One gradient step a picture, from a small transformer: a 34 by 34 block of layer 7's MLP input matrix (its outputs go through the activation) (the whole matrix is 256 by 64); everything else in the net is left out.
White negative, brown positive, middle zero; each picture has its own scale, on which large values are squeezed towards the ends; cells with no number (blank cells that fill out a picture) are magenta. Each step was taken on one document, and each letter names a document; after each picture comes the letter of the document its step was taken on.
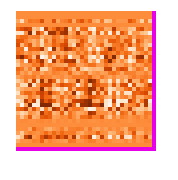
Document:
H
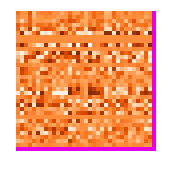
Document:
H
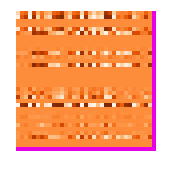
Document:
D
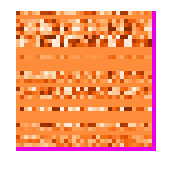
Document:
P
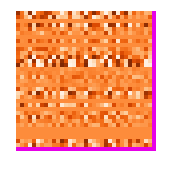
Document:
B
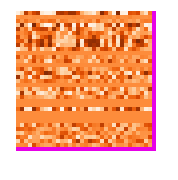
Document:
P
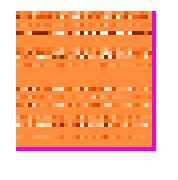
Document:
D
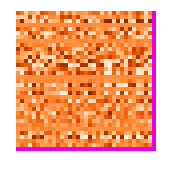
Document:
H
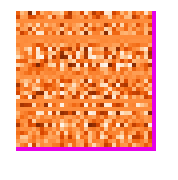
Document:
B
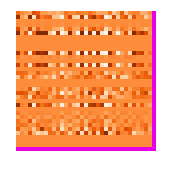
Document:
D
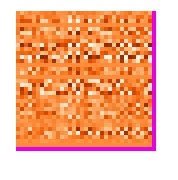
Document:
H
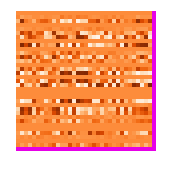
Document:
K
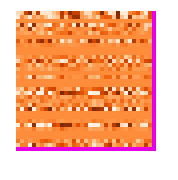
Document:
P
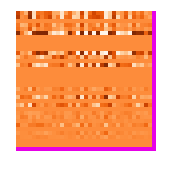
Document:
D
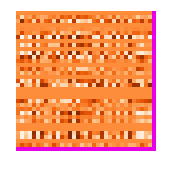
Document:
K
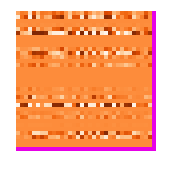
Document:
D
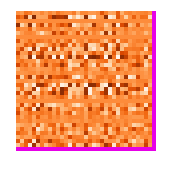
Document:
B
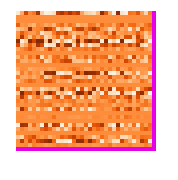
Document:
P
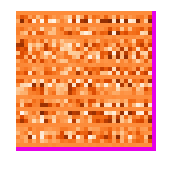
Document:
H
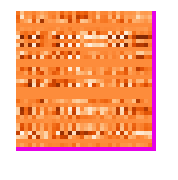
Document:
K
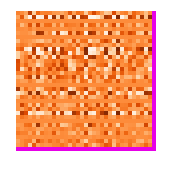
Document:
B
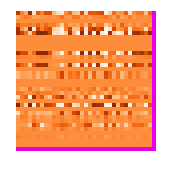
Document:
D
